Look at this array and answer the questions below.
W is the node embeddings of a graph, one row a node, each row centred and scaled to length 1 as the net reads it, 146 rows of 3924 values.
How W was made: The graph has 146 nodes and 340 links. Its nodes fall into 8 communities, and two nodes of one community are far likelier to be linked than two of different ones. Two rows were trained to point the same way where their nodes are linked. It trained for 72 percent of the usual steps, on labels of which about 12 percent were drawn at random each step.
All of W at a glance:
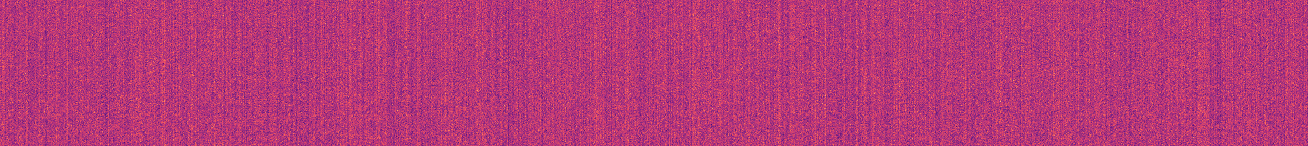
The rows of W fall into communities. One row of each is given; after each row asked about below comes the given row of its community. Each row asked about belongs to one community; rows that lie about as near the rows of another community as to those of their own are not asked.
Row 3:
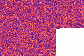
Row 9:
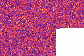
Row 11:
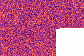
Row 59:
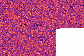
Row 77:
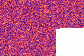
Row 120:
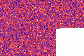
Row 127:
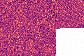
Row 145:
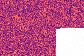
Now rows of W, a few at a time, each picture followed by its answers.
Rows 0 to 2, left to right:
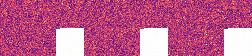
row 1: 77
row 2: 59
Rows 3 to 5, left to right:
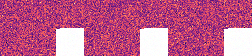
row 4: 3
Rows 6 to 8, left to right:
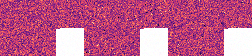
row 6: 145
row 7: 127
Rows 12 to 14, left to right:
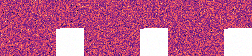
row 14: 11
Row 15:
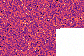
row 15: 120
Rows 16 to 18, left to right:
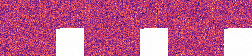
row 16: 77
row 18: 145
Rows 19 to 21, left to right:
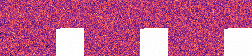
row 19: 120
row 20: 145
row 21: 9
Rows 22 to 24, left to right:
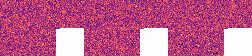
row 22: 145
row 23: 3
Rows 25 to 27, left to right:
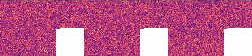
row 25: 145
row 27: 3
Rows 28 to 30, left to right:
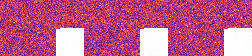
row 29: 120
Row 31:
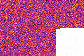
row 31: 127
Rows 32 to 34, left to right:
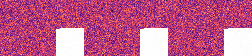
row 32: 120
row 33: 3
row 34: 127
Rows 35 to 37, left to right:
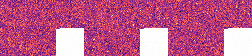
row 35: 127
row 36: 145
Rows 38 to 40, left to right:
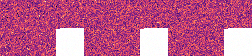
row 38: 145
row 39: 3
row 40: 9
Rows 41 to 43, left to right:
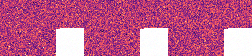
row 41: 77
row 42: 9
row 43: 59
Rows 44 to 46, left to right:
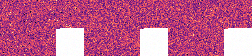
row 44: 120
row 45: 9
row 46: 3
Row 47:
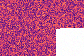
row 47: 3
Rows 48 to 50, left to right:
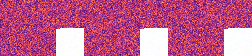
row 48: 120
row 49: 9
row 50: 11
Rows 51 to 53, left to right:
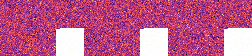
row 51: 127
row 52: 59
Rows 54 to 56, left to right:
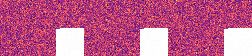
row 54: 59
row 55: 9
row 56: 11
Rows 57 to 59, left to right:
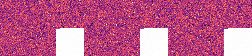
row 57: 120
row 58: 120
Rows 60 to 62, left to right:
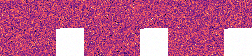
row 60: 9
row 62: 3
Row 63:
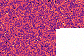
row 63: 9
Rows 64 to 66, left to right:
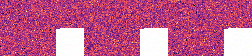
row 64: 120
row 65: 11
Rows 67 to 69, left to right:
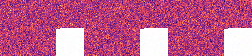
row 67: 77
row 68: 127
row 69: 120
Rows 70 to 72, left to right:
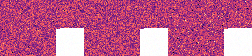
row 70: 77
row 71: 3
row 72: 145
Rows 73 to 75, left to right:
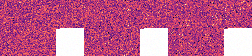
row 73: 3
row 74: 127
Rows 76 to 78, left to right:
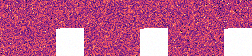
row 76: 11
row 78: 145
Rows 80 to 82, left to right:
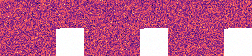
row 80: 145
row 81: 3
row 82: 59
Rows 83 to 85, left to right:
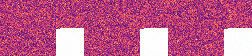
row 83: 120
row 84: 77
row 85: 120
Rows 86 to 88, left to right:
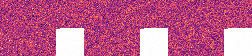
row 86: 127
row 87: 3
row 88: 77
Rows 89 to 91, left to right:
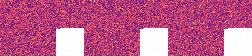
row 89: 145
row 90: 9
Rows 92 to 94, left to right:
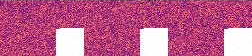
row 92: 3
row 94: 120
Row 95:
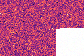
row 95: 145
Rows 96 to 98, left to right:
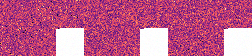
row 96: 11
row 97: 11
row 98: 11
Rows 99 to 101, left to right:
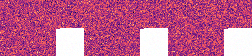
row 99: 77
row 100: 127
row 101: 59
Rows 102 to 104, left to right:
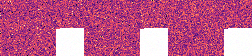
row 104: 127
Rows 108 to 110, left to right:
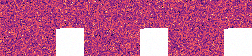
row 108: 11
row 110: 11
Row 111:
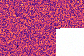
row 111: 59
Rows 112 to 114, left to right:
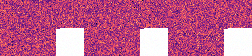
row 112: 3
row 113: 145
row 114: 145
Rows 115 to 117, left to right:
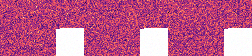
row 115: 59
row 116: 59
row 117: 127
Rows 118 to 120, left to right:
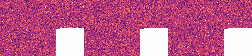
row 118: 59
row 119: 11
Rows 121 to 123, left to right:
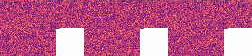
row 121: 9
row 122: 3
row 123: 9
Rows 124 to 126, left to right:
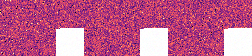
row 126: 3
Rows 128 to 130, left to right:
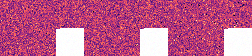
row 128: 59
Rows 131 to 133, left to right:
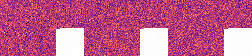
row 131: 127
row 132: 3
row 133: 127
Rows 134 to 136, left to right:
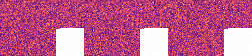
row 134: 120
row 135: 120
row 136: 59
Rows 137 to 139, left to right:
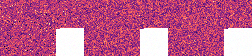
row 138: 59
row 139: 145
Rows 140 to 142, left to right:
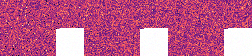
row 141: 11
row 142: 127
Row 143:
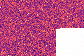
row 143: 120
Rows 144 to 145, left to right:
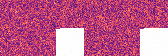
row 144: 9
